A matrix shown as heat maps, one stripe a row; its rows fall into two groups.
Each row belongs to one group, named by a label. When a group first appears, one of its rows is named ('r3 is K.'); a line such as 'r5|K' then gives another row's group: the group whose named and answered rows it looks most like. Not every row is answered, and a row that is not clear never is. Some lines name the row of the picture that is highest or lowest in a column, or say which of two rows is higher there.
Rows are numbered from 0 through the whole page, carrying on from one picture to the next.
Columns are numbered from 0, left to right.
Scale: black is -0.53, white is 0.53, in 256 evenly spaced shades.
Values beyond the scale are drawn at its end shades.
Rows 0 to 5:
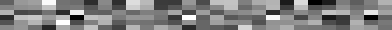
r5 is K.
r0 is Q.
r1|Q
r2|K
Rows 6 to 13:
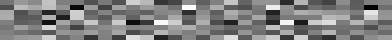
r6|Q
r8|K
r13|Q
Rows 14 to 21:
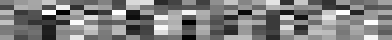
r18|K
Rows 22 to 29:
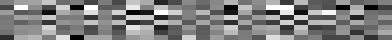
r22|Q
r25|Q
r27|Q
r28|Q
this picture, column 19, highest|23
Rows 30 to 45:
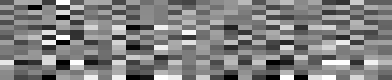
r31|K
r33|K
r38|K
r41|Q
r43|K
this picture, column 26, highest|42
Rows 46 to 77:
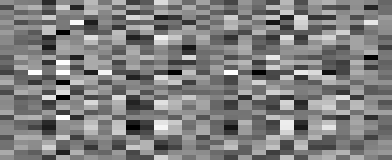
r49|Q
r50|K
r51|Q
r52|K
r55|K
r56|K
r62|K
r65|K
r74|Q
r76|K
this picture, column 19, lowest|50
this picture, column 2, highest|60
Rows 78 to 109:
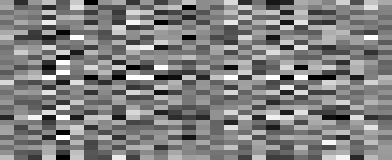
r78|K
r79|K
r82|Q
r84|K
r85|K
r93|Q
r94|K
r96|Q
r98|K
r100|Q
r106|K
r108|K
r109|K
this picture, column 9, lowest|91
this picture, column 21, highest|93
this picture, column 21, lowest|91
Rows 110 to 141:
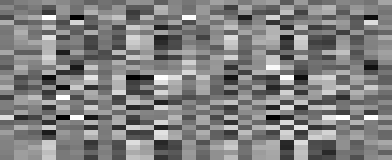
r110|Q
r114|K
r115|Q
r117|Q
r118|Q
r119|Q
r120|K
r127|K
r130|Q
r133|K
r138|Q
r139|Q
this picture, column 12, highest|125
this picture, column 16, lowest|125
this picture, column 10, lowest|125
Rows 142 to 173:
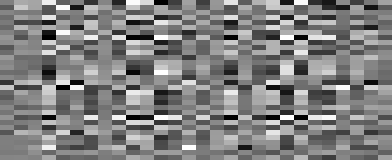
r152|Q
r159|K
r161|Q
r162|Q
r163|K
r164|Q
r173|Q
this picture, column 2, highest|158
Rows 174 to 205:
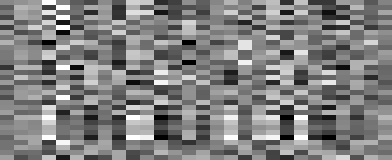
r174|Q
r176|Q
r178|K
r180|K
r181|Q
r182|K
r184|Q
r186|K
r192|Q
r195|Q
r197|Q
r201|Q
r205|K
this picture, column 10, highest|201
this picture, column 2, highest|179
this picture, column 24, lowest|187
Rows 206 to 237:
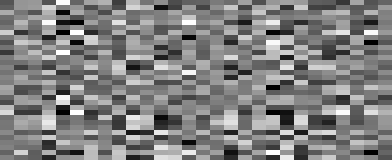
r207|Q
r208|K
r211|Q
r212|K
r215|Q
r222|Q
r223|K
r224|K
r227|K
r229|Q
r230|Q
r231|Q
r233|Q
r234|K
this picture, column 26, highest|212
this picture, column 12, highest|237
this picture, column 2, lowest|228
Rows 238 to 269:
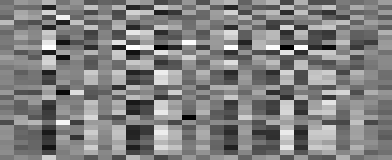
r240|Q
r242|K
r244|Q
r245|Q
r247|Q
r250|Q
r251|Q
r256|K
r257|Q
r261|K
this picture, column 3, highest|247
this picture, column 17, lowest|246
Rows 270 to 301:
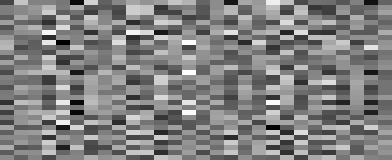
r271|Q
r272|Q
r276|Q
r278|K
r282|K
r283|Q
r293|Q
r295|K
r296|Q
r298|Q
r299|K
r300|Q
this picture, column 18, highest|278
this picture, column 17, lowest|278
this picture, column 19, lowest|295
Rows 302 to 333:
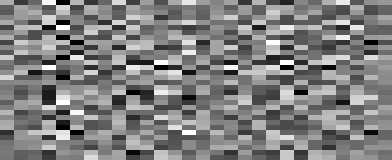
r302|K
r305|Q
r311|Q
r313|K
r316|K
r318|Q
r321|K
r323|Q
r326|K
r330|Q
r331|Q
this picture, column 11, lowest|315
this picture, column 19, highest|310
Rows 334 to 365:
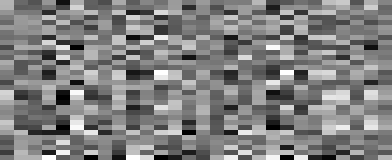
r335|K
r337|Q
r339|Q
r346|K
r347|K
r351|Q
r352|K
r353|K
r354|K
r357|K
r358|K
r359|K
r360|K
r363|Q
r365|Q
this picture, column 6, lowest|365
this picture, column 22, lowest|365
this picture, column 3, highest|365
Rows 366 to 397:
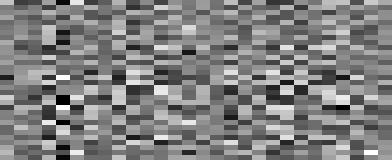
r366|K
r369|K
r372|K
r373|Q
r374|K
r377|Q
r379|Q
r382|Q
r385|K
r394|Q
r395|K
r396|K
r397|K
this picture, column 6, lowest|380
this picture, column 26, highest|396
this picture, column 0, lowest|381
